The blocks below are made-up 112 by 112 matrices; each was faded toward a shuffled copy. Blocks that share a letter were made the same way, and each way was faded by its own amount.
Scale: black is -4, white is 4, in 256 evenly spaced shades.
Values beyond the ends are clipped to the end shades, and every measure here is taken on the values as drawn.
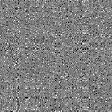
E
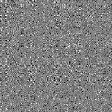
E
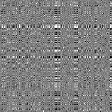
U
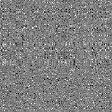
E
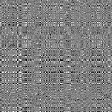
U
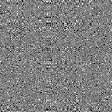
E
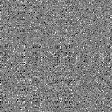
E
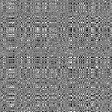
U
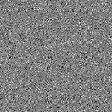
E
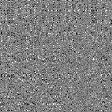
E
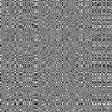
U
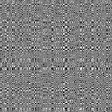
U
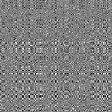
U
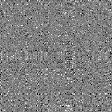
E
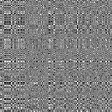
U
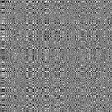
U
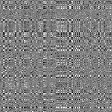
U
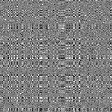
U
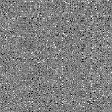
E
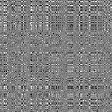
U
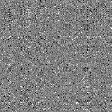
E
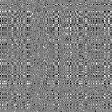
U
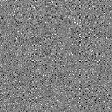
E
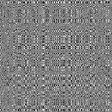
U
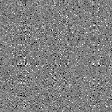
E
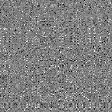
E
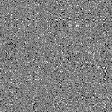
E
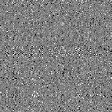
E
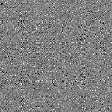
E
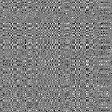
U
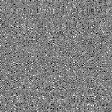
E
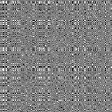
U
